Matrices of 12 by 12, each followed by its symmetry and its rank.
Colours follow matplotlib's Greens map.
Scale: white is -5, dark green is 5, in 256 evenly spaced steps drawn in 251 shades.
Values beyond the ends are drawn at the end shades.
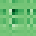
neither, rank one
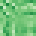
antisymmetric, rank two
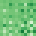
antisymmetric, rank two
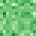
antisymmetric, rank two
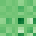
symmetric, rank one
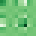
symmetric, rank one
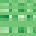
neither, rank one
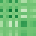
symmetric, rank one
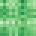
antisymmetric, rank two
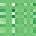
neither, rank one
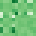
antisymmetric, rank two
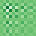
symmetric, rank one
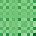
symmetric, rank one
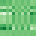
neither, rank one
